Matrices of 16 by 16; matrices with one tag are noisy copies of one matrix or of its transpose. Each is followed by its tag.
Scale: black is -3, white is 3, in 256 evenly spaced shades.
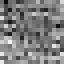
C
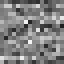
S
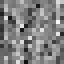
S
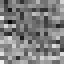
C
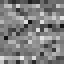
S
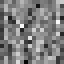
S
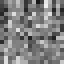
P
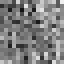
C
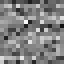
S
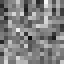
P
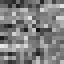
P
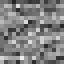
S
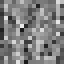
S
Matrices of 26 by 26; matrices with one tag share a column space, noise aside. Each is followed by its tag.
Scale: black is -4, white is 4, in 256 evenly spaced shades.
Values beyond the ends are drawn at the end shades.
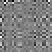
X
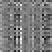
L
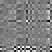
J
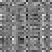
L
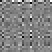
X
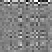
X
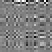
X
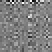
X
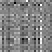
L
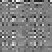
X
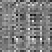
L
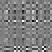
J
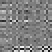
J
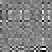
J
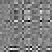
J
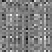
L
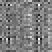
L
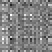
L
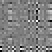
J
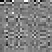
X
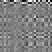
X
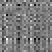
L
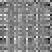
L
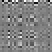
X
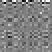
X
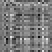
L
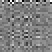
X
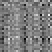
L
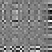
J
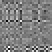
J
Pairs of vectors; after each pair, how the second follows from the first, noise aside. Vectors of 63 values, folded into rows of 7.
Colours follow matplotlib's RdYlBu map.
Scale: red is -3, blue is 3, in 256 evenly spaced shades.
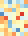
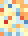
reversed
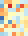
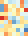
shuffled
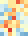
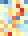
reversed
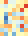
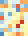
wrapped around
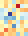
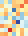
reversed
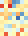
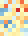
wrapped around
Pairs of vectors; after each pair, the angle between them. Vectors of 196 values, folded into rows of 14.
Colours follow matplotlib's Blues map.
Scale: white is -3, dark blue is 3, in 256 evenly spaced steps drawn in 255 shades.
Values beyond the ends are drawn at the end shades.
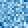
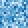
partly aligned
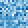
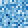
partly aligned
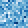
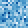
nearly opposite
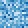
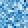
orthogonal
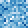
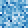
partly aligned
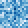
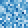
orthogonal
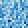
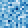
partly aligned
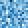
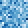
partly aligned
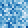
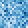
nearly opposite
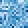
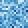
nearly parallel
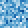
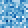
nearly parallel
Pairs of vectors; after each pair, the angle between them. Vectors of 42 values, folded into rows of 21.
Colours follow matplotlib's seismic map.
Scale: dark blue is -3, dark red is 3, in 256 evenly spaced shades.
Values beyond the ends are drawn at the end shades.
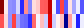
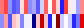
orthogonal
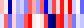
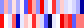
partly aligned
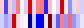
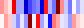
partly opposed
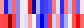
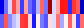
orthogonal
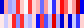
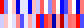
nearly opposite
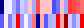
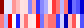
nearly opposite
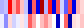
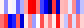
partly opposed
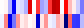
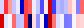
orthogonal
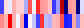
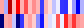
orthogonal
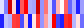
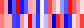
nearly opposite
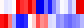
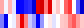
nearly opposite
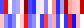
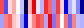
nearly opposite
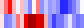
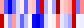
partly opposed
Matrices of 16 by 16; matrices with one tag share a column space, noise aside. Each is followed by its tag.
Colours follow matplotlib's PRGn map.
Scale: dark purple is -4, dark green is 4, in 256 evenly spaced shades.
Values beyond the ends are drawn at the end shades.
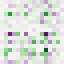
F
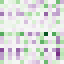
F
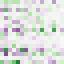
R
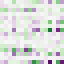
R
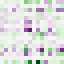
R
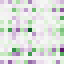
R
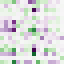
R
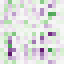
F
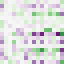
F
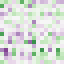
F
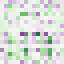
F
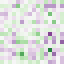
F
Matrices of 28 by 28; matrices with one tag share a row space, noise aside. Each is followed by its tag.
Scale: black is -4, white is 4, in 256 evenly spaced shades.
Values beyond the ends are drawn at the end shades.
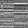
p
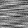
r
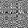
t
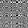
t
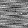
r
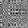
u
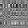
u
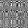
t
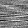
r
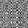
t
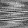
r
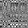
u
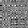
u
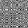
t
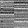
p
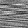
r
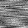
r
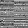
p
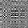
u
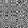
t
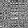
u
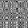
t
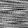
r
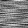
r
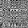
u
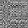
u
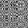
t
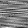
r
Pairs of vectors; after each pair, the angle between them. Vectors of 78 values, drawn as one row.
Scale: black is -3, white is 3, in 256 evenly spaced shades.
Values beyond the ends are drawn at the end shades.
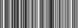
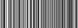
partly opposed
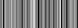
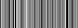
orthogonal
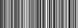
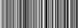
nearly opposite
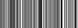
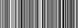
nearly opposite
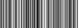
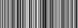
nearly opposite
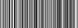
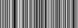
partly aligned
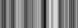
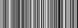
orthogonal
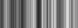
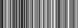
partly aligned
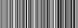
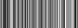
partly opposed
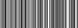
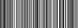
orthogonal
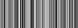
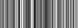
nearly opposite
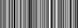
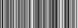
partly opposed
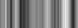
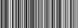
orthogonal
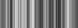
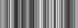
nearly opposite
